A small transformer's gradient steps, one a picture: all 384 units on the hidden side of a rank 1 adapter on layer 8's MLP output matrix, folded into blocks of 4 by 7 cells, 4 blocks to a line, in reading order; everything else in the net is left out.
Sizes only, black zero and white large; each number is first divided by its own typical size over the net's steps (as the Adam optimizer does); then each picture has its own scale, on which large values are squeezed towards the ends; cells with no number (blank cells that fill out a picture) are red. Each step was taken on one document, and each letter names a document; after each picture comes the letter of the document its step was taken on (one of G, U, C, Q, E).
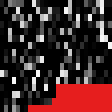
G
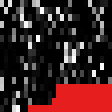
G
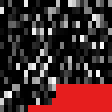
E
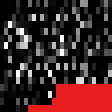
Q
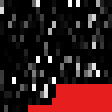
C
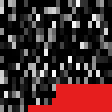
E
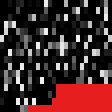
Q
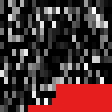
E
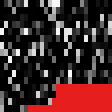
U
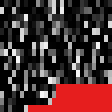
U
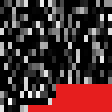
U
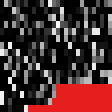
U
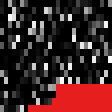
E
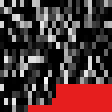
G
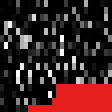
Q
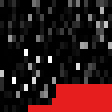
C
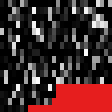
E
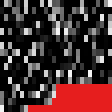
U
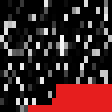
Q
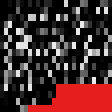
Q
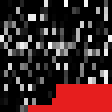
Q
